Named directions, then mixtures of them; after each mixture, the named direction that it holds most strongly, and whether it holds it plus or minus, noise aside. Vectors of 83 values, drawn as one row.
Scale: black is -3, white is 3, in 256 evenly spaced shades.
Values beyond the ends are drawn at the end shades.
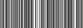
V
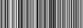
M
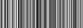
M, plus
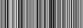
M, plus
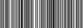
V, plus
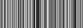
V, minus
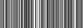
V, plus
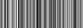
M, plus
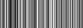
M, minus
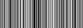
V, minus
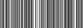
V, plus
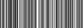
M, minus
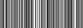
V, plus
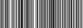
M, plus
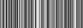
V, plus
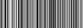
M, plus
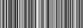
M, minus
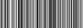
M, plus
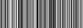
M, plus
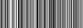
M, plus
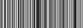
V, minus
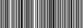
M, plus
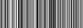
M, plus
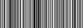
V, minus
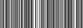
V, plus
